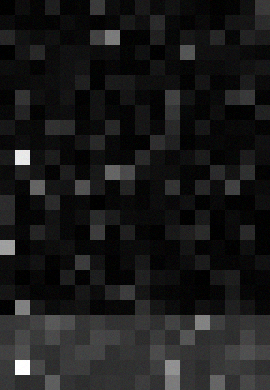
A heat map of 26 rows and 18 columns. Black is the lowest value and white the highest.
A horizontal seam about 80% of the way down splits the table, and the bottom part is higher. The values are skewed, with a long tail toward high values. No regular stripes run through it. On average the colour sits 10% of the way up the scale.
